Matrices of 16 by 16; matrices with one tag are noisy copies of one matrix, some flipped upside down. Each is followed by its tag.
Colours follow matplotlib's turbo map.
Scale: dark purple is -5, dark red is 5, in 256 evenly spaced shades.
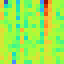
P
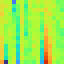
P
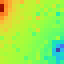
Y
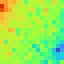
Y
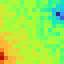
Y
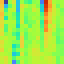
P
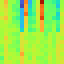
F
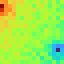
Y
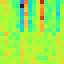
F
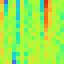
P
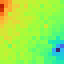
Y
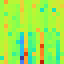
F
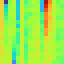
P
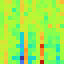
F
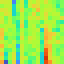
P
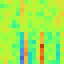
F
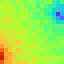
Y
